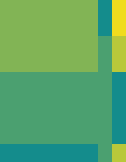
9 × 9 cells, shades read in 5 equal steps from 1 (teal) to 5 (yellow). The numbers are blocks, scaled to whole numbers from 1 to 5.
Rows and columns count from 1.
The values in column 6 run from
1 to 3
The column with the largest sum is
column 9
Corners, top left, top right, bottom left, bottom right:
3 5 1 4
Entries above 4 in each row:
1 1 0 0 0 0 0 0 0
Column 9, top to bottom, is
5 5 4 4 1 1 1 1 4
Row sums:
27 27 27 27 17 17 17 17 13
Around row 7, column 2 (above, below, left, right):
2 2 2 2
